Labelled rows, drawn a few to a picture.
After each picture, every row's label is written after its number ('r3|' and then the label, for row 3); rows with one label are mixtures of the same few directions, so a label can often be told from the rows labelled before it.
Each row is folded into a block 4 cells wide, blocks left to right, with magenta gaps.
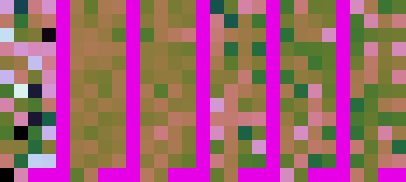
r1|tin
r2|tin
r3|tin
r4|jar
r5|tin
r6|jar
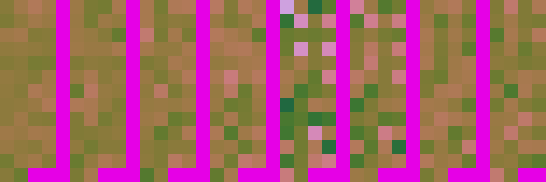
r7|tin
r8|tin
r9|tin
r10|tin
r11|jar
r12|jar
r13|jar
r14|tin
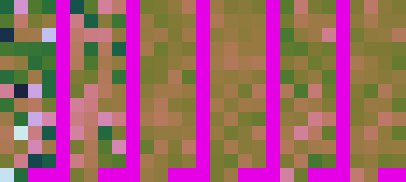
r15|tin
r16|jar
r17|jar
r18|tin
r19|tin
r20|tin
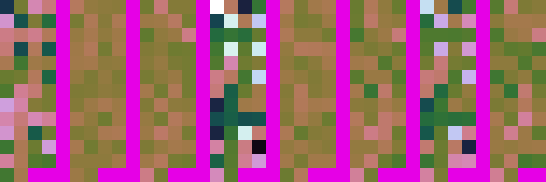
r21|jar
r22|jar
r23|tin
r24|jar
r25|tin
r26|tin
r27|jar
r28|tin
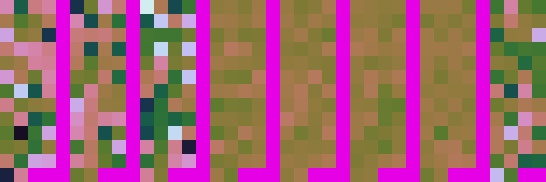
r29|tin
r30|jar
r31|jar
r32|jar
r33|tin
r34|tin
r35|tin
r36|tin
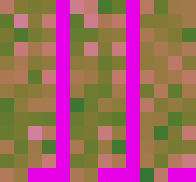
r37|jar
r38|jar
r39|tin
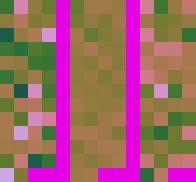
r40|tin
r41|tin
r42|tin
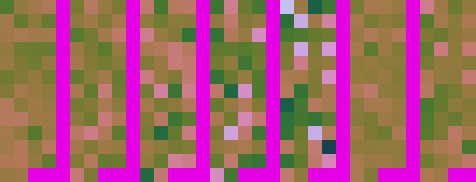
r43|jar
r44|tin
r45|tin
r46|tin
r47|jar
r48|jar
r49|jar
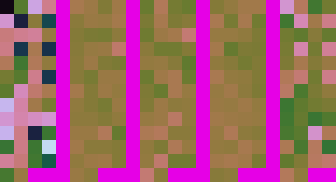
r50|jar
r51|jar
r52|tin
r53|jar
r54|jar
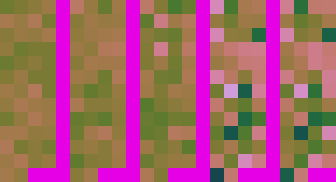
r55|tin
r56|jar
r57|jar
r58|tin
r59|tin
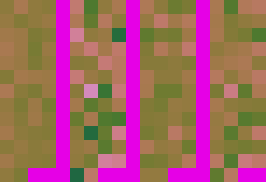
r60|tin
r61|tin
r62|jar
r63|tin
